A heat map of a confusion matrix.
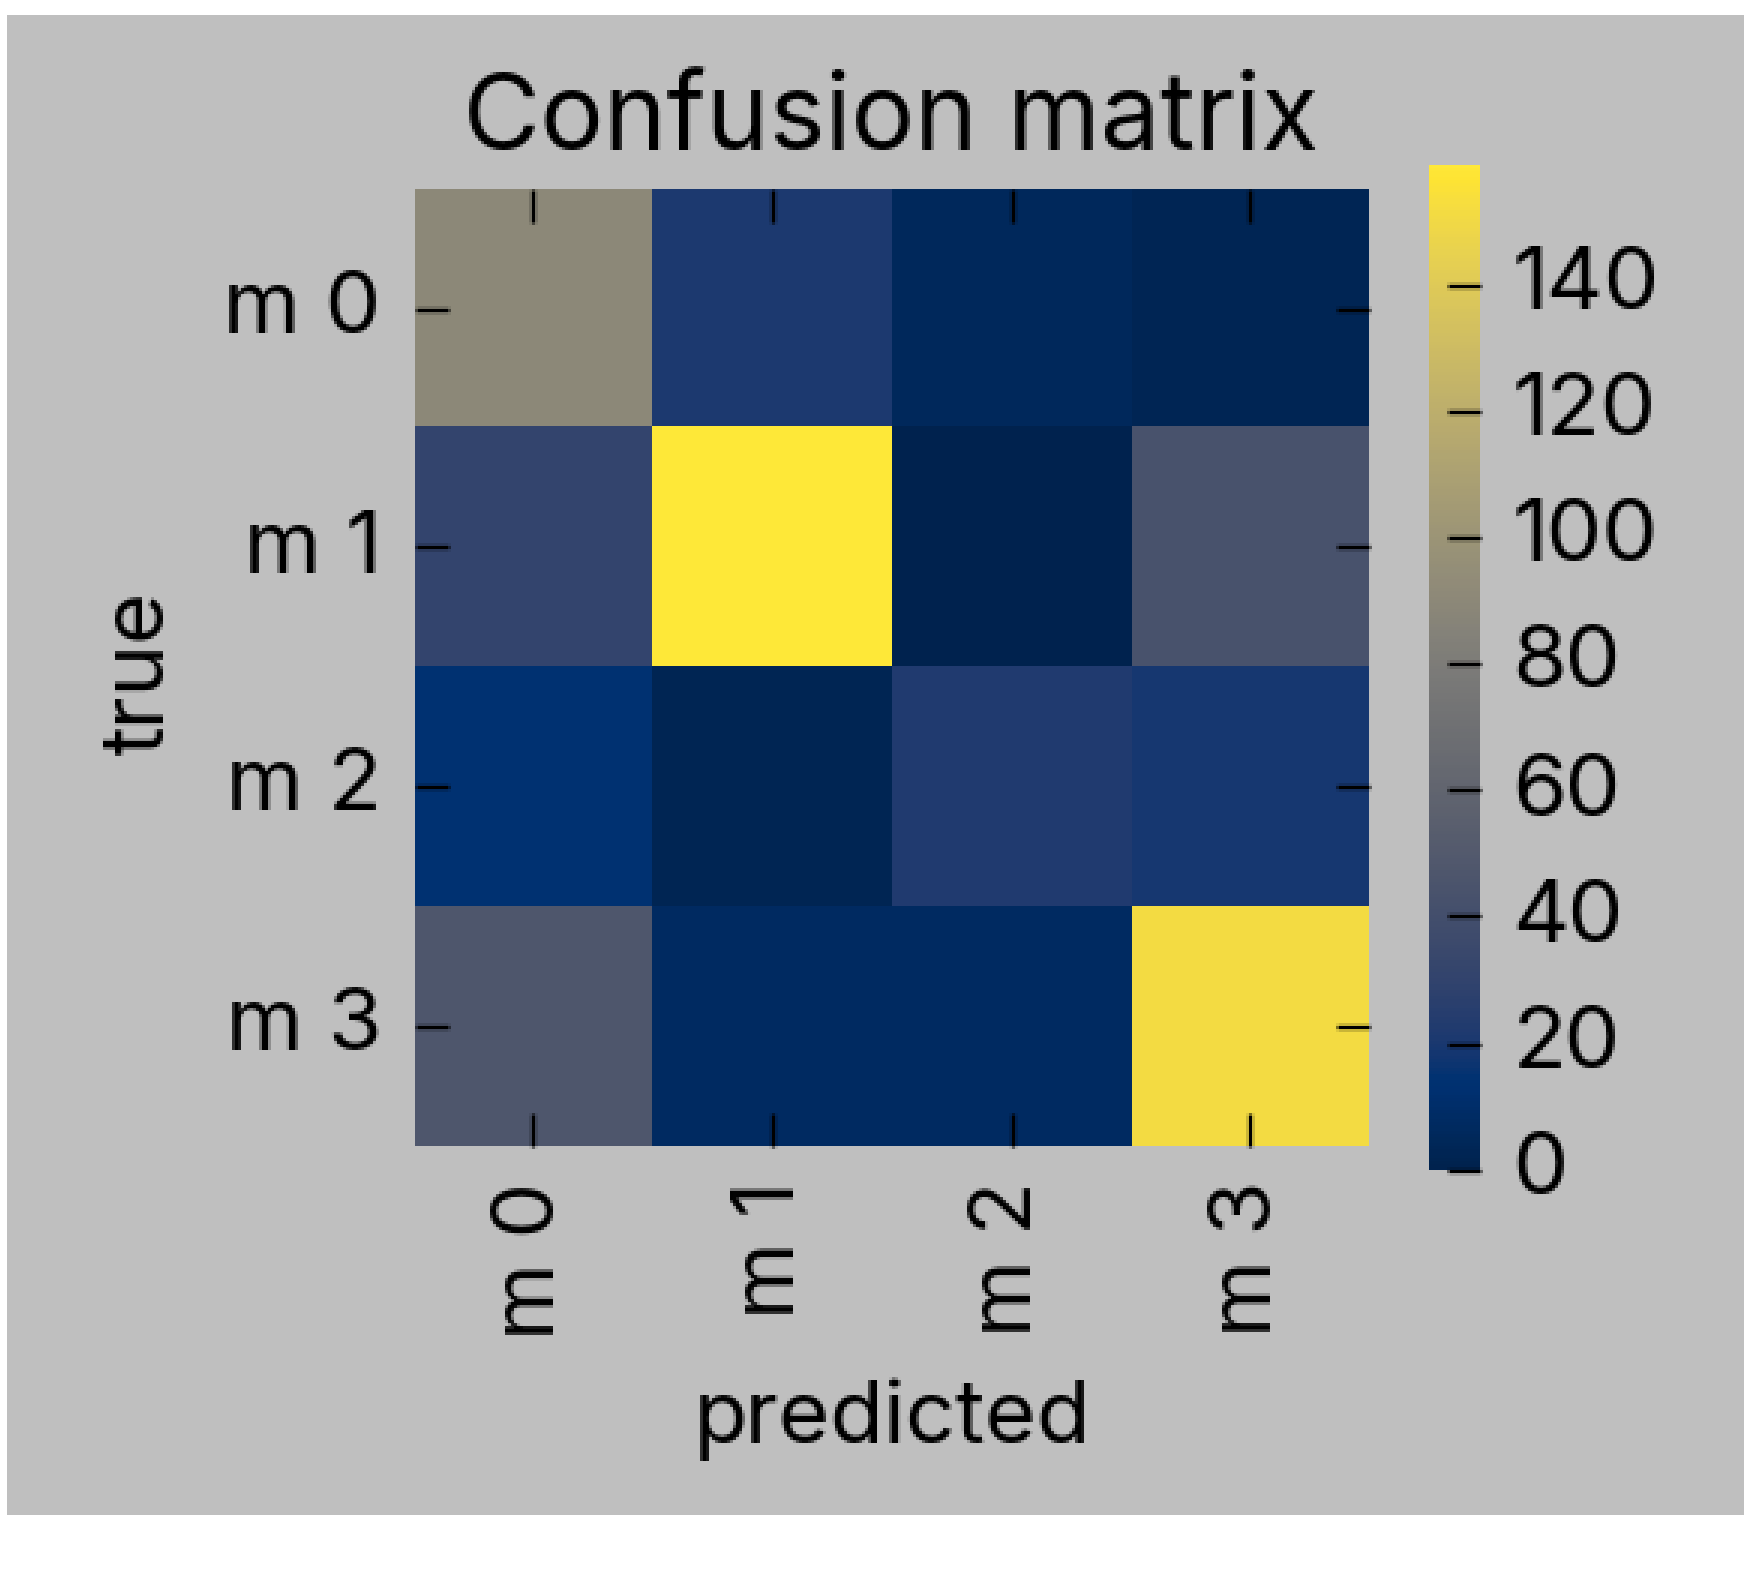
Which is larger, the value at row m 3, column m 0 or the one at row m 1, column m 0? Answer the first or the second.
the first
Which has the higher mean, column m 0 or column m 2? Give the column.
m 0
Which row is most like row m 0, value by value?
m 2
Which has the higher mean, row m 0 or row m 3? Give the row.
m 3
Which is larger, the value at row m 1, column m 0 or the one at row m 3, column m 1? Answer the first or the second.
the first
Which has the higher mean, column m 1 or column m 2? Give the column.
m 1
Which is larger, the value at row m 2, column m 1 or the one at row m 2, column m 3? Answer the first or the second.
the second
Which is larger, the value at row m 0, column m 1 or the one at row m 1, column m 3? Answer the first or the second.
the second
